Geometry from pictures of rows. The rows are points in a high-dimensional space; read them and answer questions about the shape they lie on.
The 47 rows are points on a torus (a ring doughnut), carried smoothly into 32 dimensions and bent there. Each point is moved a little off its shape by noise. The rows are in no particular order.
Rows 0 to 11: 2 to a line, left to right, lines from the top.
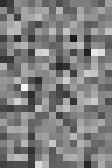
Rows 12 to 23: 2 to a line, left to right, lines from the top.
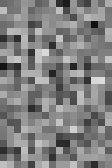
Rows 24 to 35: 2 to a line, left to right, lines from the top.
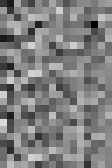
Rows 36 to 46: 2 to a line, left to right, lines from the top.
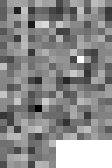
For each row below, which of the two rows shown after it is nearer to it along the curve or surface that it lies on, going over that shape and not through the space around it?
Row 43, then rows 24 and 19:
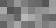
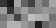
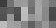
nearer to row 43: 19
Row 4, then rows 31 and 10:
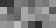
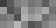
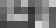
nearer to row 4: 31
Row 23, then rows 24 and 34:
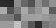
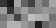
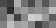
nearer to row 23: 24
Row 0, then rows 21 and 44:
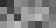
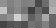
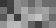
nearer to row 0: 44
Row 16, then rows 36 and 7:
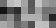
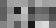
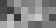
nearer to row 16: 36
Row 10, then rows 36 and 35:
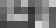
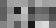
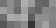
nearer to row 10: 36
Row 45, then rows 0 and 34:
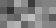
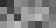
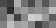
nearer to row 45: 34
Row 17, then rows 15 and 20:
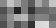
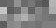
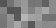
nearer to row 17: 20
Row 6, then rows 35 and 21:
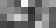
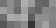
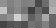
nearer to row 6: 21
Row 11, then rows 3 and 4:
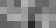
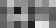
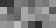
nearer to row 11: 4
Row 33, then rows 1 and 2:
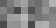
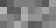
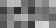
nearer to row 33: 2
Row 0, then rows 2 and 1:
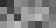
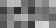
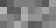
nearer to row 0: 1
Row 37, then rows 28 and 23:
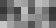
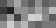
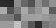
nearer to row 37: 28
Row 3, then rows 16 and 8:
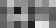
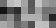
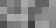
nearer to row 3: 16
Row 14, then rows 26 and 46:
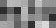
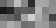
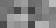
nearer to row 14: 26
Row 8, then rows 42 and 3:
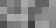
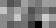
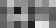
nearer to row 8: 42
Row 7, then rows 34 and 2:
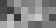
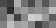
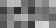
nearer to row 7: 34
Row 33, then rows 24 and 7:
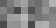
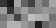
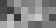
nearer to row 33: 7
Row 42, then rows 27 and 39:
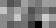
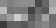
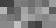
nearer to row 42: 39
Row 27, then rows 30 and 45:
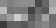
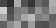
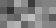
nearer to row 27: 30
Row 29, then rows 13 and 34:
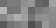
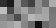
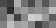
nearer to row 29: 13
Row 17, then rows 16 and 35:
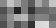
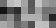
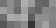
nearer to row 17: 16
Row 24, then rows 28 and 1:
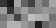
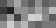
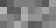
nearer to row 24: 28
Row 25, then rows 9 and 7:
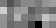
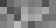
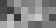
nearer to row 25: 9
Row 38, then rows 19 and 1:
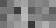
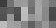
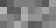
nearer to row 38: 19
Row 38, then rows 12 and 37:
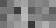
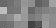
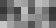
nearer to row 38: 37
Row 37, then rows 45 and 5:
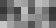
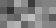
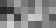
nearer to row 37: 5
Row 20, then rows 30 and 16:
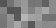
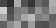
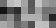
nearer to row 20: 30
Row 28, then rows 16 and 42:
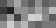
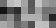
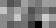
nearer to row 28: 16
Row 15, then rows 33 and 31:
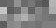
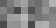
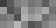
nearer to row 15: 31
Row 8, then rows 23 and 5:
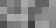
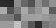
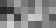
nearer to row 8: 23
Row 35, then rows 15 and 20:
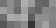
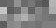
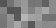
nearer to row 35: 15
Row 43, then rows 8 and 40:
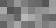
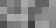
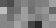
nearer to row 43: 40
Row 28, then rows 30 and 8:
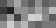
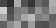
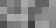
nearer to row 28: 30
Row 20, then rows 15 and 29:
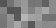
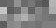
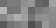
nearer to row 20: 15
